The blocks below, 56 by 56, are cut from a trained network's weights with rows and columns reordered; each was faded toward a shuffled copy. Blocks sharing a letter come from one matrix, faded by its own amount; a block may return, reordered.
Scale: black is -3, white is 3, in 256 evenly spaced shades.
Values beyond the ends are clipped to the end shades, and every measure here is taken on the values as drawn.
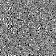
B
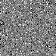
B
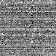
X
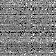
X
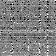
X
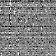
X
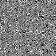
B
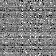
X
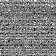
X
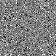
B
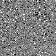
B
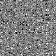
B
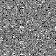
B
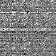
X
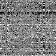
X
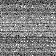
X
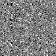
B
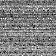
X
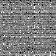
X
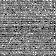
X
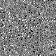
B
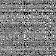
X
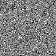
B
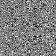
B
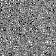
B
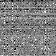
X
